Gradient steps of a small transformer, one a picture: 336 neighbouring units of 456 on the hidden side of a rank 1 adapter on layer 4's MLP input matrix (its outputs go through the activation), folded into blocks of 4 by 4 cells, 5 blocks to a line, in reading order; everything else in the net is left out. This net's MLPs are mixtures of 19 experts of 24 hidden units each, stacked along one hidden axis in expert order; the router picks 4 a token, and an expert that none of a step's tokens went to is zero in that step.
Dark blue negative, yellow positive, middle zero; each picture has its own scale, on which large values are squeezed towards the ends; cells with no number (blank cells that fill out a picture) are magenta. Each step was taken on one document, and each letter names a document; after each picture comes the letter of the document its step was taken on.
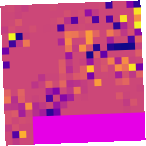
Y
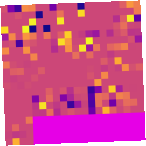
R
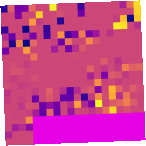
R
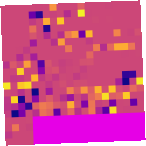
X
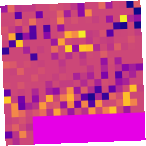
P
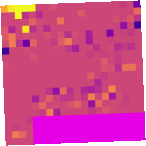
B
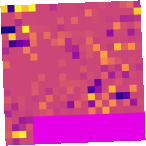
B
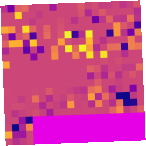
P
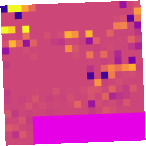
B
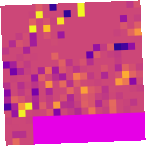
X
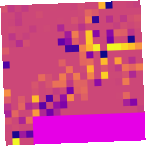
Y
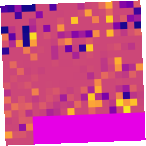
R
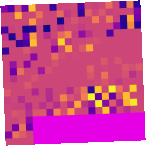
R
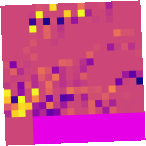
X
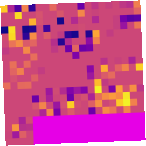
R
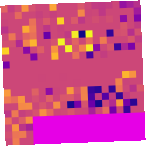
P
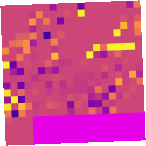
X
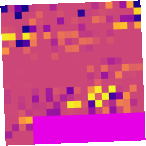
R
